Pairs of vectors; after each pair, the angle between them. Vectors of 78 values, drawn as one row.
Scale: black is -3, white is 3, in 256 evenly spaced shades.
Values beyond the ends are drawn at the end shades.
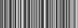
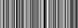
nearly opposite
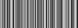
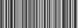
nearly opposite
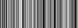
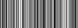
nearly parallel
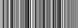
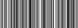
orthogonal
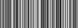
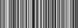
orthogonal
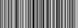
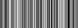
orthogonal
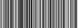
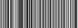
nearly parallel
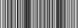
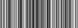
orthogonal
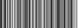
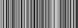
partly opposed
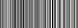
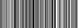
partly aligned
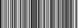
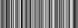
partly opposed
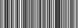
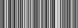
nearly opposite
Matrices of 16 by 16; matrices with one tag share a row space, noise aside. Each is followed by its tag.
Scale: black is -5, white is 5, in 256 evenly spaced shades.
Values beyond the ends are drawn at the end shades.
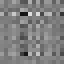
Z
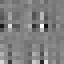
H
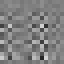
H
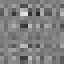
Z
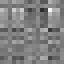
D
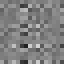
Z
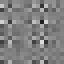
H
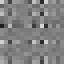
H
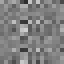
Z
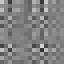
H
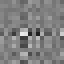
Z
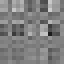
D
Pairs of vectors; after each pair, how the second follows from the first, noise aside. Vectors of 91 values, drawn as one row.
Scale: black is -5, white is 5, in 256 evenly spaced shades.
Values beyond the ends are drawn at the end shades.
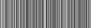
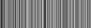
negated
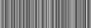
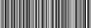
scaled up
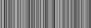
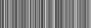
negated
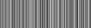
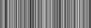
shuffled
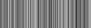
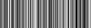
scaled up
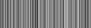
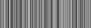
shuffled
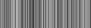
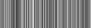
negated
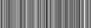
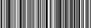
scaled up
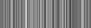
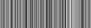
negated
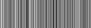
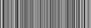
shuffled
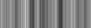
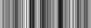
scaled up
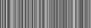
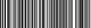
scaled up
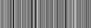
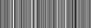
negated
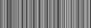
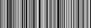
scaled up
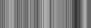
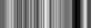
scaled up
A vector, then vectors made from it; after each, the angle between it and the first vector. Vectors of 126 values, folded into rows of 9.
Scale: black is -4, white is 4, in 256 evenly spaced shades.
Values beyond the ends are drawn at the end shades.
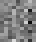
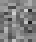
nearly parallel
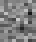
partly aligned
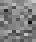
partly aligned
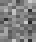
nearly parallel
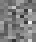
nearly opposite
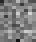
partly opposed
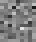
partly aligned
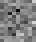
orthogonal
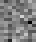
partly aligned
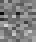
orthogonal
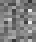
nearly opposite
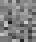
partly aligned
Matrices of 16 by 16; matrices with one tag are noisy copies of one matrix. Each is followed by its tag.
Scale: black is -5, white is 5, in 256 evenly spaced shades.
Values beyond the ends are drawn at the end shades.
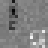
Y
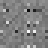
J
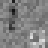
Y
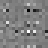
J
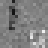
Y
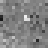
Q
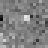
Q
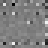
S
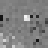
Q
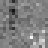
Y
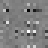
J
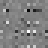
J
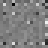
S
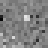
Q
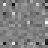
S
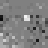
Q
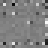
S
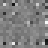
S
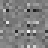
J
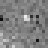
Q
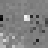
Q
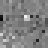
Q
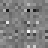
J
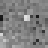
Q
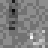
Y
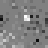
Q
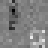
Y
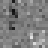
Y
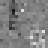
Y
